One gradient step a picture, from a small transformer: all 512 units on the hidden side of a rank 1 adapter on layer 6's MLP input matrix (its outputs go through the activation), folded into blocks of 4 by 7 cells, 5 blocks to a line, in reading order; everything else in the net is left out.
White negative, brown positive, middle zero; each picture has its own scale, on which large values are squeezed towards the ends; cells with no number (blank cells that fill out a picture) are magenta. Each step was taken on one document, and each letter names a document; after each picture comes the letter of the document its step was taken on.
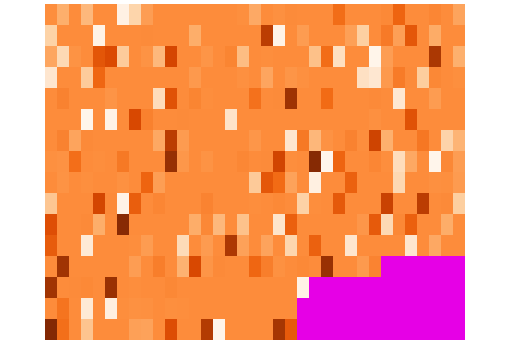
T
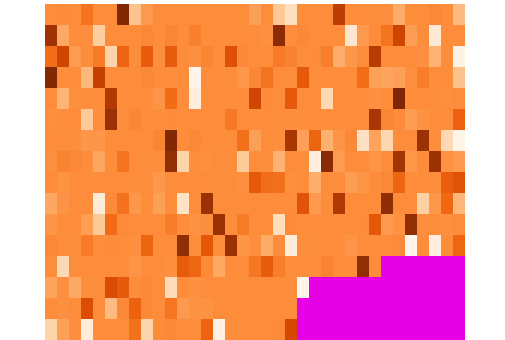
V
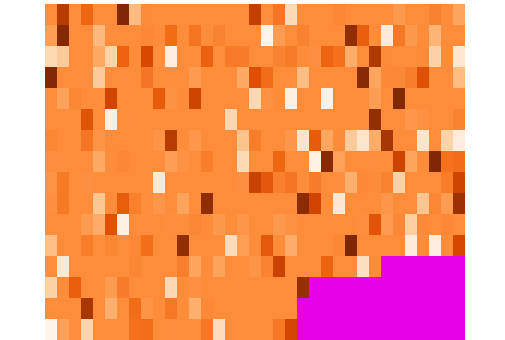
V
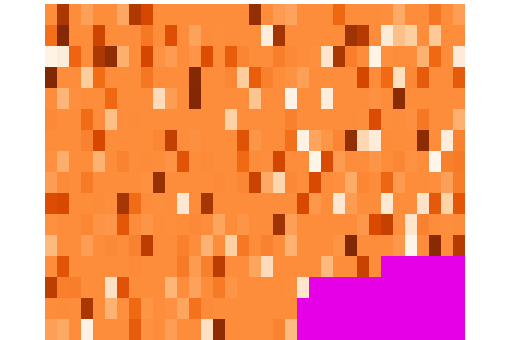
V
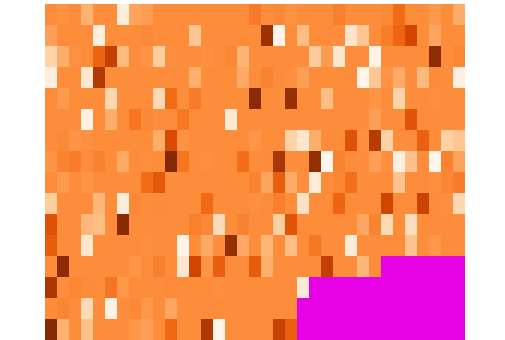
T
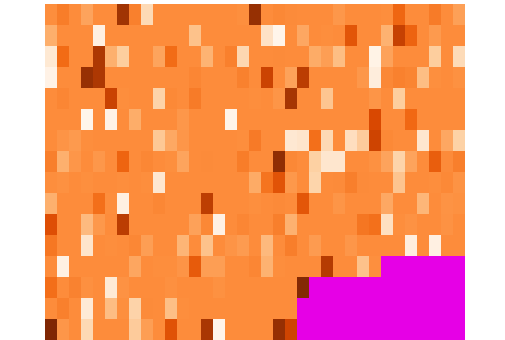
T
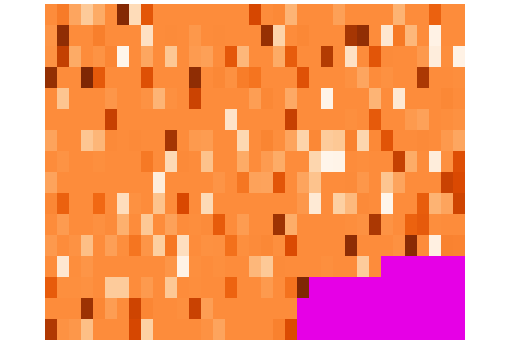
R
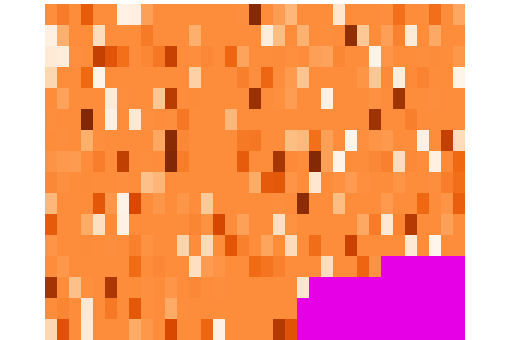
T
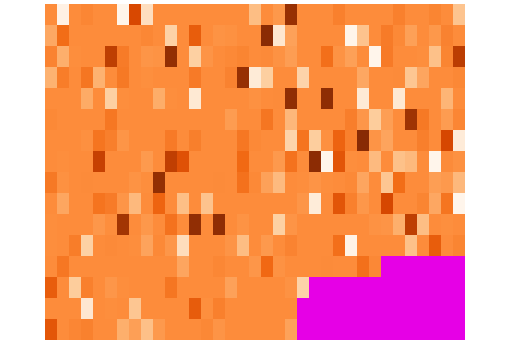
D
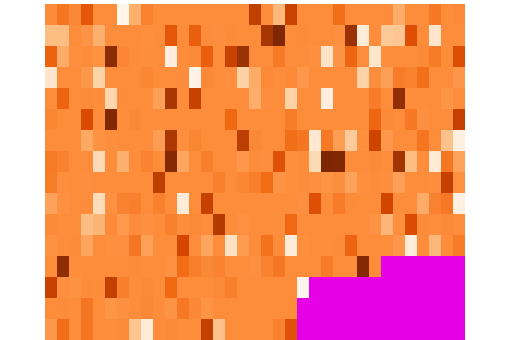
V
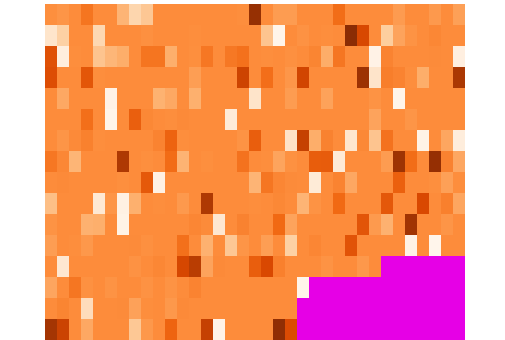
T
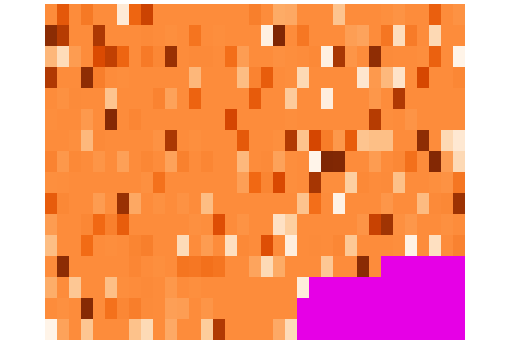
V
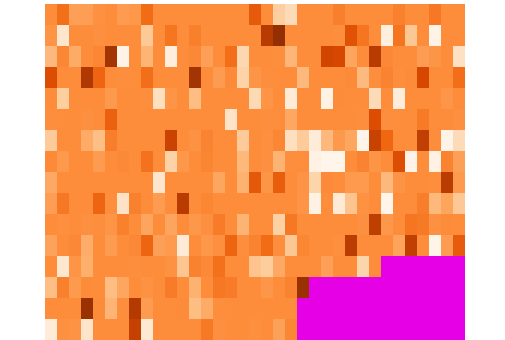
R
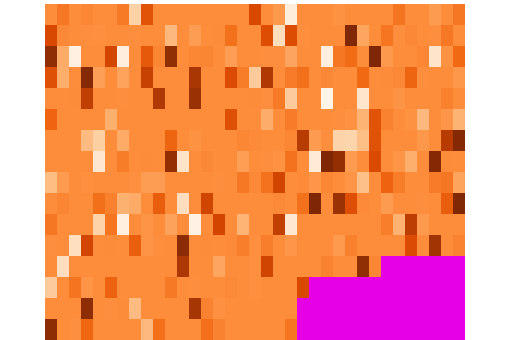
D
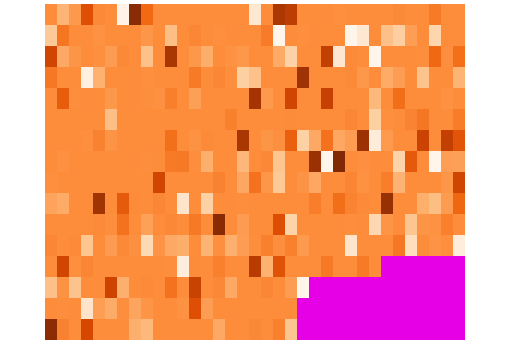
R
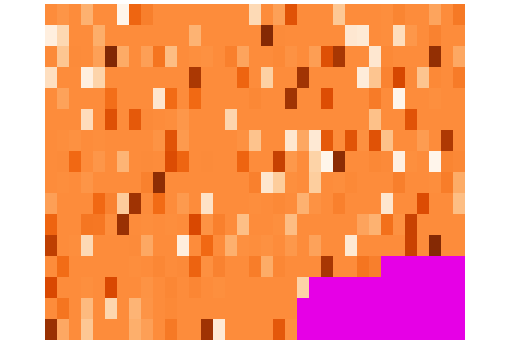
T
